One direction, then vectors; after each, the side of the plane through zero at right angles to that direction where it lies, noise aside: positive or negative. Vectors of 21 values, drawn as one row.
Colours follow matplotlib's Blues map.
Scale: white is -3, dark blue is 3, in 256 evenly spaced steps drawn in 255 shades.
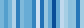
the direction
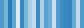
negative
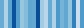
negative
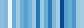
negative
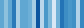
negative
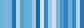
negative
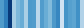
positive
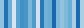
positive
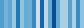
positive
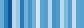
positive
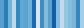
positive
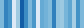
positive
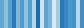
negative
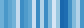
negative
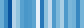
positive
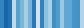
positive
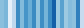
positive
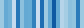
positive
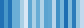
negative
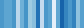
negative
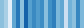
positive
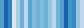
negative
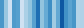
negative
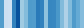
positive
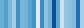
positive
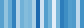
negative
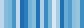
negative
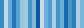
negative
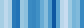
positive
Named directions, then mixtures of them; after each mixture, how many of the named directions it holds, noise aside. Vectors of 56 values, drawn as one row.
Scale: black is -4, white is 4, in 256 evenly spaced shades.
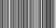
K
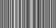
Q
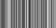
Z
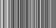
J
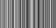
two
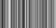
two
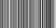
one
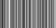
three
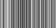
two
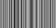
one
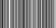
three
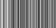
one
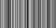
two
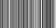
one
